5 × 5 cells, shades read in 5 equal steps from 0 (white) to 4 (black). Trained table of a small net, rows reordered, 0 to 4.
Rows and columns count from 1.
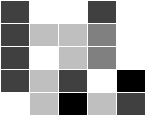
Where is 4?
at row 4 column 5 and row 5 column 3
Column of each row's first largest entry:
1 1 1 5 3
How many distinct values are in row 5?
4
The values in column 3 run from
0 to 4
